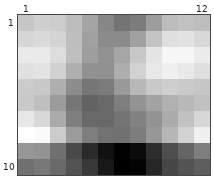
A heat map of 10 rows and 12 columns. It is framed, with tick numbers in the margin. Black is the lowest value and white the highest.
The bottom middle is the ninth with the lowest average. No lone cell stands out from its neighbours. The top left is the calmest part. The top part is higher, up to a seam about 80% of the way down.
